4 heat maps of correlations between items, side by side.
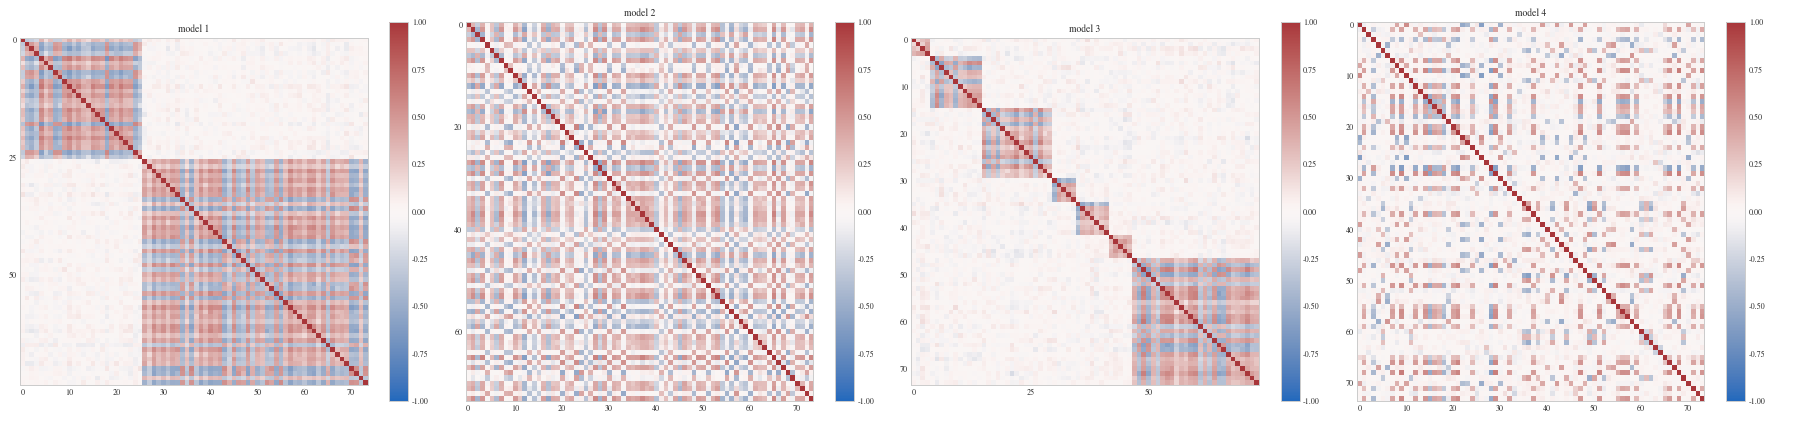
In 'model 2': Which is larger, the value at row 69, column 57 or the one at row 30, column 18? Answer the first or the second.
the second
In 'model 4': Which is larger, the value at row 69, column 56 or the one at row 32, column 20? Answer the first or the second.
the second
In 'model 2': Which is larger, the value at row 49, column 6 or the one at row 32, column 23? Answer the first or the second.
the second
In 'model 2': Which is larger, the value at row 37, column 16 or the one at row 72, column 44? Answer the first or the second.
the first
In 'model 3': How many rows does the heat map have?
74
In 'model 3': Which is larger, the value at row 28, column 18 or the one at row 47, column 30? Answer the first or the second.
the second
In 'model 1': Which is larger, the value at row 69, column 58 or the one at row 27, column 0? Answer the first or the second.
the first
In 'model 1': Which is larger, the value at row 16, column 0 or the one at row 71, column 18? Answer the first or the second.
the first
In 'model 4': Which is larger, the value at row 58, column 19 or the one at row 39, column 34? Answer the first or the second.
the first
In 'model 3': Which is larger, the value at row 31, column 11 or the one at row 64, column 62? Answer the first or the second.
the second
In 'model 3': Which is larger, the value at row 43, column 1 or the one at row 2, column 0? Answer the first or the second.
the second
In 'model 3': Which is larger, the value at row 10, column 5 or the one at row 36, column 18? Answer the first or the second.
the first
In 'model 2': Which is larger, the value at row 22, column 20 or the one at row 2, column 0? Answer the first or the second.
the first
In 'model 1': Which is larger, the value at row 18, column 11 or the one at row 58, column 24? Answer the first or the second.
the second
